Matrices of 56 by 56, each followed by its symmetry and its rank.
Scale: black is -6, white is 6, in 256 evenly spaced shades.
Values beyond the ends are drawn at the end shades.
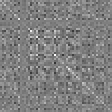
symmetric, rank five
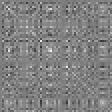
symmetric, rank three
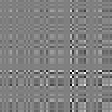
symmetric, rank one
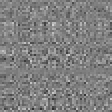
neither, rank five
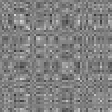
symmetric, rank three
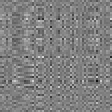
neither, rank three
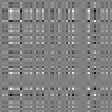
symmetric, rank one
